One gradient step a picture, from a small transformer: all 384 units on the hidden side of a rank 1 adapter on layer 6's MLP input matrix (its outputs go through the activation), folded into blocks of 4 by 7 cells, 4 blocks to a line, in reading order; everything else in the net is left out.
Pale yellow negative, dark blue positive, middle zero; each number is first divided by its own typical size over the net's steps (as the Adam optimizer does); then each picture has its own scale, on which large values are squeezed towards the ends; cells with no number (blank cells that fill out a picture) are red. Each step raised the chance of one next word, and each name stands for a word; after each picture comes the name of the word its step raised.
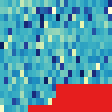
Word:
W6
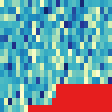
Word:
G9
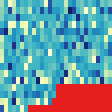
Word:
G9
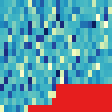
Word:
W6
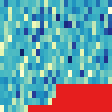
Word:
W6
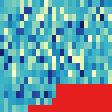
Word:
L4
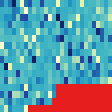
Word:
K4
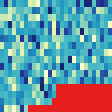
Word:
L4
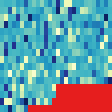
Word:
G9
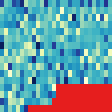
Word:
W6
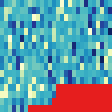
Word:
L4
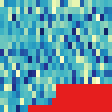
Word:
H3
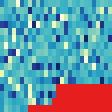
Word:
L4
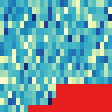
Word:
L4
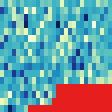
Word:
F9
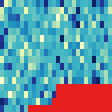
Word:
W6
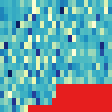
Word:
F9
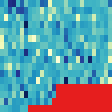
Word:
K4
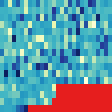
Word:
W6
